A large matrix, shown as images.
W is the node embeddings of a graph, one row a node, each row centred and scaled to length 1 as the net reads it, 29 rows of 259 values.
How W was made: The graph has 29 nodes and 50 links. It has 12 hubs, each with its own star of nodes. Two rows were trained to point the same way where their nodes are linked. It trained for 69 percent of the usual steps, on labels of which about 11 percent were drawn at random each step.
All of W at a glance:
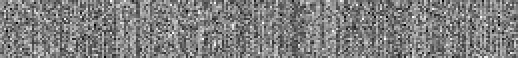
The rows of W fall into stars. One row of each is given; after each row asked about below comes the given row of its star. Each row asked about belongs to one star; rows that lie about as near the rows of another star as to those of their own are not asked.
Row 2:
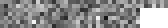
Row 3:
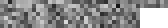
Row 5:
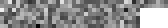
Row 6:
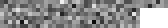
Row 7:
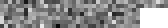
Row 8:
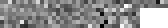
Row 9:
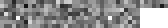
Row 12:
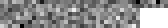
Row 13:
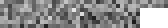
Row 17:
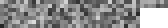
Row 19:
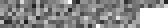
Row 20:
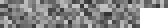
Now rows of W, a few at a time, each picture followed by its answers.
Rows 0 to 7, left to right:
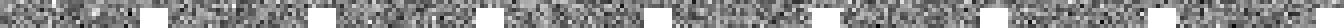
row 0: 7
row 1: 7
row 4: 20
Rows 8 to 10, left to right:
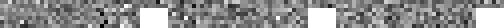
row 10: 3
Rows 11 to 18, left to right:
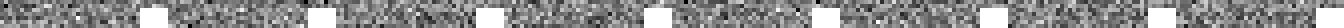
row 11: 5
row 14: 13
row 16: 5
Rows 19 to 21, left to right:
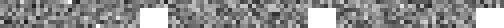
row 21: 12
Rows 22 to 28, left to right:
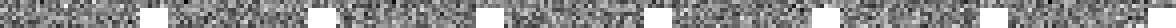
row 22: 19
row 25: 8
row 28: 17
